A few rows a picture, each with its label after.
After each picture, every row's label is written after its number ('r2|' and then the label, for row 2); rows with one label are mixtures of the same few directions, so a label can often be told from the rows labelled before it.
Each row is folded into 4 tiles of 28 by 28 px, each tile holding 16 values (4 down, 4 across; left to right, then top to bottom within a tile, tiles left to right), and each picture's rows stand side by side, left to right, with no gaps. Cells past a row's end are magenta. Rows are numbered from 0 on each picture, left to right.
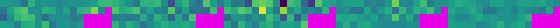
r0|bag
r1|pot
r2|pot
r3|pot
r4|pot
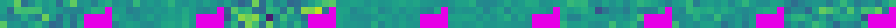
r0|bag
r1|bag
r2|bag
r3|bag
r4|pot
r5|pot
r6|bag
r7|pot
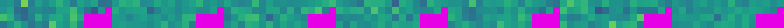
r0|bag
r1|pot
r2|bag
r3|pot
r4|bag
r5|pot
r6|bag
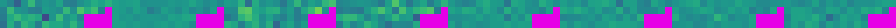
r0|bag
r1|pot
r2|bag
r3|pot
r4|pot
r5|pot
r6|bag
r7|bag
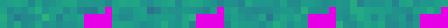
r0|bag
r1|pot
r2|bag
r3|bag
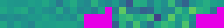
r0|pot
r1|bag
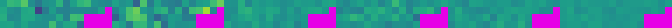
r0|pot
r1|bag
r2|bag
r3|pot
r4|bag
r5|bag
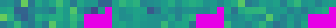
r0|bag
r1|pot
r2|bag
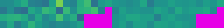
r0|pot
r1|bag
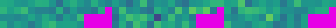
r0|pot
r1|bag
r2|bag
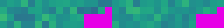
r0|bag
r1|bag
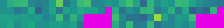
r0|pot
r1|bag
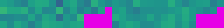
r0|pot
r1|bag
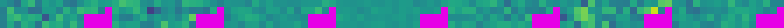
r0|bag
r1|pot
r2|bag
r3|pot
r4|pot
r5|bag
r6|bag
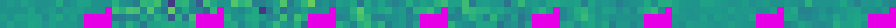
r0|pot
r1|pot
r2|pot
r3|bag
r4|bag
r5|bag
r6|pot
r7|bag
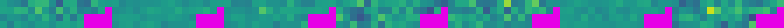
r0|pot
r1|pot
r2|pot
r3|bag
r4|pot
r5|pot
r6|pot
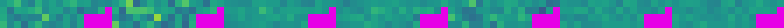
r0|bag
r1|bag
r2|pot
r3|pot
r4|bag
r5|pot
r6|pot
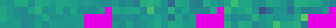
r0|bag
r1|pot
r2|pot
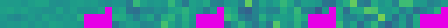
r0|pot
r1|bag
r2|bag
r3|bag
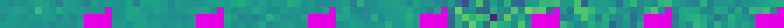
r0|pot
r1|bag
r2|bag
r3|bag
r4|bag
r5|bag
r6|bag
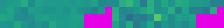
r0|bag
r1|bag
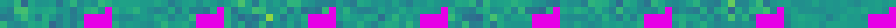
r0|bag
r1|pot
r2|bag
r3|bag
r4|bag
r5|pot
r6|pot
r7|bag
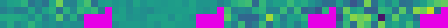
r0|pot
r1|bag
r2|bag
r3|bag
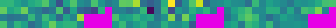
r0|pot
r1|pot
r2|bag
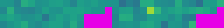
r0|bag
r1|pot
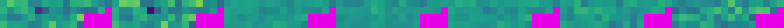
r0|pot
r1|pot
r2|pot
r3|pot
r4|pot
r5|bag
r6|pot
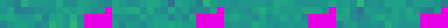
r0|bag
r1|pot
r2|pot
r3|bag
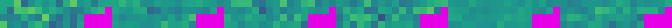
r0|bag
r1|pot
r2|pot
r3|bag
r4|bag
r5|pot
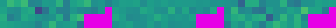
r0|pot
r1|bag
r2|bag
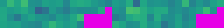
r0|pot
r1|bag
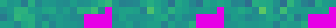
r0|bag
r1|pot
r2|pot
